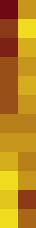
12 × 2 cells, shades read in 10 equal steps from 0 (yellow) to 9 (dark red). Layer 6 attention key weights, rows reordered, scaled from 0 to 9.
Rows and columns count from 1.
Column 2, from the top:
3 0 2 3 2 3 4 3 4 3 7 5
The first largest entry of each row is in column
1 1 1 1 1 1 1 1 2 2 2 2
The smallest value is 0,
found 3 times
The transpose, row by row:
9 7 8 6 6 6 4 3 2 0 1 0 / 3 0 2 3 2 3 4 3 4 3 7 5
